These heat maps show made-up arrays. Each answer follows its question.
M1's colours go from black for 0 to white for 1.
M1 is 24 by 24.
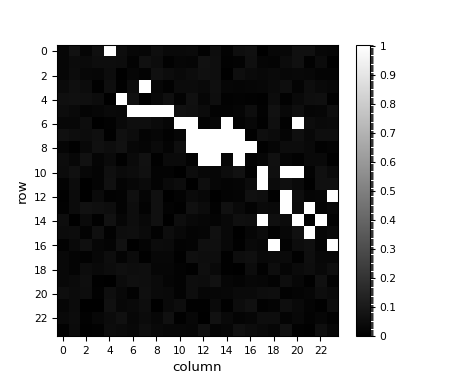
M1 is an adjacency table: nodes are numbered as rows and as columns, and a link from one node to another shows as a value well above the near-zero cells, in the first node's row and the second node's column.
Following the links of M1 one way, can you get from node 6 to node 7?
no
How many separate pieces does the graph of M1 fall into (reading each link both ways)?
3
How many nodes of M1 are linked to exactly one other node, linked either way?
4
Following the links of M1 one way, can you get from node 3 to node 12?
yes
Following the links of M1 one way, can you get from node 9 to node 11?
no
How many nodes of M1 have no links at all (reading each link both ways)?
2
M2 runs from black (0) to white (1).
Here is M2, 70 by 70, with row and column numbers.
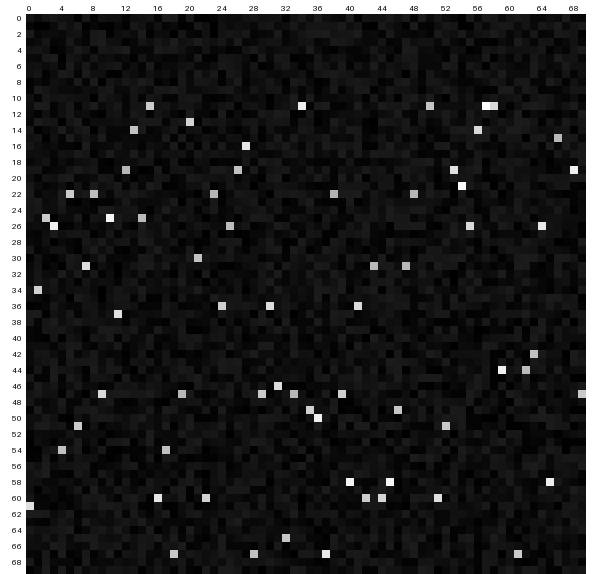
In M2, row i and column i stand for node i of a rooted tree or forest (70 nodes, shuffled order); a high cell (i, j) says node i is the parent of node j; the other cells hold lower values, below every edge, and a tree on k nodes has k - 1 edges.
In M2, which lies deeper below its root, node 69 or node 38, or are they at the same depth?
node 69
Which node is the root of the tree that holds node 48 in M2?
60
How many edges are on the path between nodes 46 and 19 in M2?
3
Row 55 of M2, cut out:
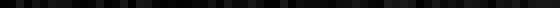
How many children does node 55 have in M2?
0
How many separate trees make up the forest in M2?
3
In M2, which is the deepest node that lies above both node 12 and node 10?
19
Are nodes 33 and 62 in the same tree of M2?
no
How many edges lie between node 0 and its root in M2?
2
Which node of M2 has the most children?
47
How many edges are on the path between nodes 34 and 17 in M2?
7
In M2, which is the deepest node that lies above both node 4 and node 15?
11
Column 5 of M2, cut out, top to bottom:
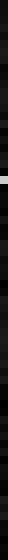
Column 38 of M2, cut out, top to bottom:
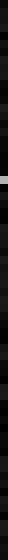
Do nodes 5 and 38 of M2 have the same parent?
yes
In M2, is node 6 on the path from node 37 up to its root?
no
